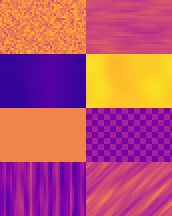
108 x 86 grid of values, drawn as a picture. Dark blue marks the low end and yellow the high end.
The table splits into 4 rows of 2 panels. Panel 1,1: high, fine-grained. Panel 1,2: middling, streaked across, faint in contrast. Panel 2,1: very low, smooth, faint in contrast. Panel 2,2: very high, smooth, faint in contrast. Panel 3,1: high, flat. Panel 3,2: low, checkered. Panel 4,1: low, streaked downward. Panel 4,2: middling, slanting up to the right.
